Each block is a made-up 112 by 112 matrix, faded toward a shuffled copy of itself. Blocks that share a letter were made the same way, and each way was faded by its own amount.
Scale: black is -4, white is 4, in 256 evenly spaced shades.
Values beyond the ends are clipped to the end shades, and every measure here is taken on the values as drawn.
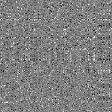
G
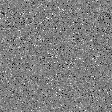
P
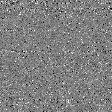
P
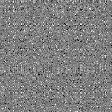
G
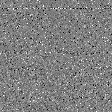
P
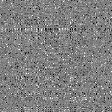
G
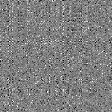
G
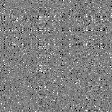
G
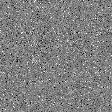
P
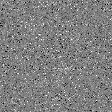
P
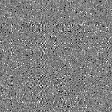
G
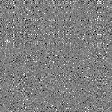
G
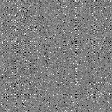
G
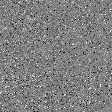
P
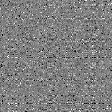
G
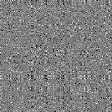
G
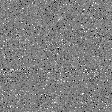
P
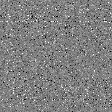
P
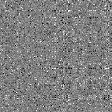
G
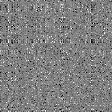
G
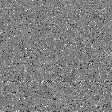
P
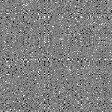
G
